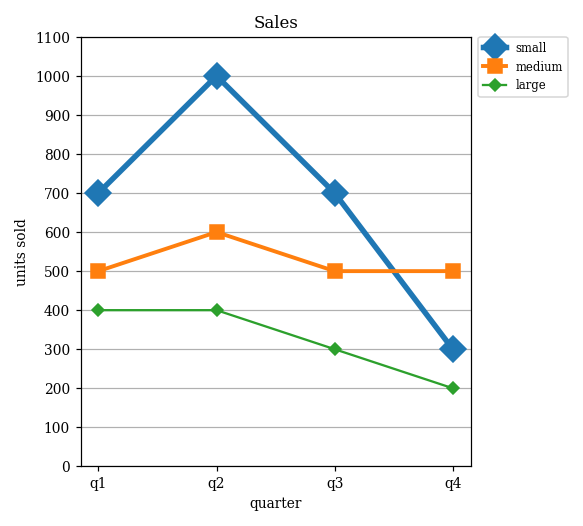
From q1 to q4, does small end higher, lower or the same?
lower
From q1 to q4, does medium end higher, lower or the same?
the same
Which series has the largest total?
small
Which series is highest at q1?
small
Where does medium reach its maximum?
q2
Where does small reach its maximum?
q2
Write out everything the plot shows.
Title: Sales
x-axis: quarter, ticks q1 q2 q3 q4
y-axis: units sold, ticks 0 100 200 300 400 500 600 700 800 900 1000 1100
Legend: small, medium, large
Values:
small: 700 1000 700 300
medium: 500 600 500 500
large: 400 400 300 200
